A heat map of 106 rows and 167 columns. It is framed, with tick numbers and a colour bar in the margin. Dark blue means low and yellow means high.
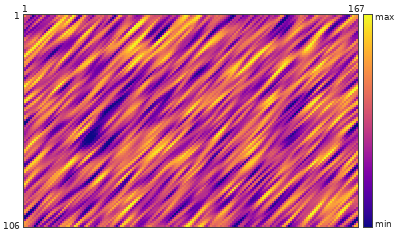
The halves do not mirror each other. Overall the values sit about 50% of the way up the scale. The grain runs diagonally up to the right. The histogram is bell-shaped.
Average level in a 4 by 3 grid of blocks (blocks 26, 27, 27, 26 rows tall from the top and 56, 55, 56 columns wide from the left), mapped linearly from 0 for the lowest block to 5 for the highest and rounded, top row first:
4 5 4
2 2 4
1 4 3
2 0 3
